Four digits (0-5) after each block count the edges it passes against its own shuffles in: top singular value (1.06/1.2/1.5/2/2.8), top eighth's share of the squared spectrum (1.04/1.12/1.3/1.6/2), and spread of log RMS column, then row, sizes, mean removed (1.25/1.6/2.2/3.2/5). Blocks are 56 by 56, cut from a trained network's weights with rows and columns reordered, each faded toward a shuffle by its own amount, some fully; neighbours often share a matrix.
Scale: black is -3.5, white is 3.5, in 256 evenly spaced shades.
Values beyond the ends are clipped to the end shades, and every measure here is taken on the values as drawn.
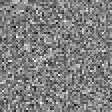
0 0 0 0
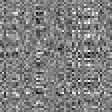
4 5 3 2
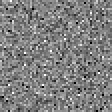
1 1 0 0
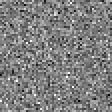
1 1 0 0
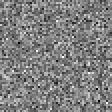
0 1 0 0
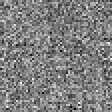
2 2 0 1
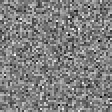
0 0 0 0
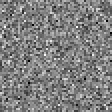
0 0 0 0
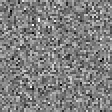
2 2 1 0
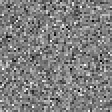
1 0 0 0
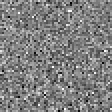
1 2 0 0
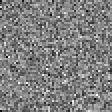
0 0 0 0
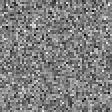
0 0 0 0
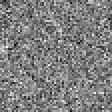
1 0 0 0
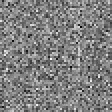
2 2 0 0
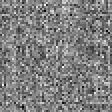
3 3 1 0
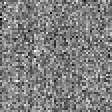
3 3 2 0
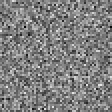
1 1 0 0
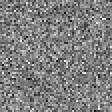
2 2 0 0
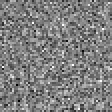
2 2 0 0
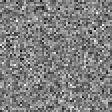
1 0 0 0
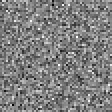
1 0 0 0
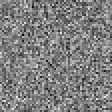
2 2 0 0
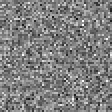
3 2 0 1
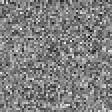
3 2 0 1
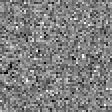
2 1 0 0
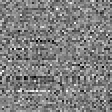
4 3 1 2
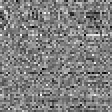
4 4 0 3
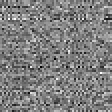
4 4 0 3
